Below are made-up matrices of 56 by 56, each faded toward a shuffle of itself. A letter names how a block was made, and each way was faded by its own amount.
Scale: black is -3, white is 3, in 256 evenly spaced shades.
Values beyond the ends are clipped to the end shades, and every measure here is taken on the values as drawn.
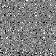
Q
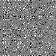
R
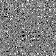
Q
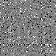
R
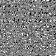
Q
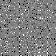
R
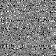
Q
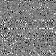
R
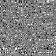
R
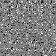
R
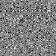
Q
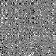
R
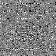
Q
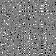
R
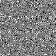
Q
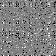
R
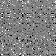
R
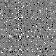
R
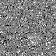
Q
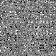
Q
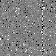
R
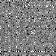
Q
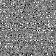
Q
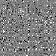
R
